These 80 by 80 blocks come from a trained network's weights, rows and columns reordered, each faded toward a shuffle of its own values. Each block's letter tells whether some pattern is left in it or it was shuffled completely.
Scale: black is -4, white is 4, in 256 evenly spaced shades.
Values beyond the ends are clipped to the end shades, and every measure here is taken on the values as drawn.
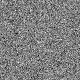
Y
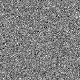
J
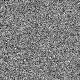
Y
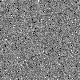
Y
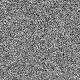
Y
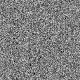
J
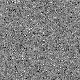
J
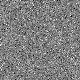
Y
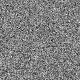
Y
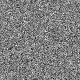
J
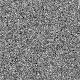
Y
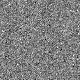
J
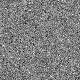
Y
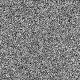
Y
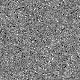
Y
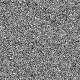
Y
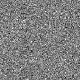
J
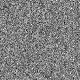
J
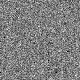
J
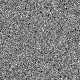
Y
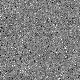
Y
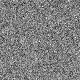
Y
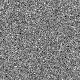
Y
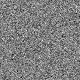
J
